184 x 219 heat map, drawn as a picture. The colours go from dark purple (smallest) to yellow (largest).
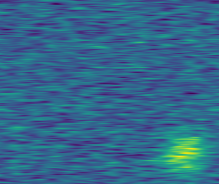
Bumps: one, in the bottom right. Mirror symmetry: none. Histogram: skewed, a long tail of high values. Ninth with the highest average: bottom right.
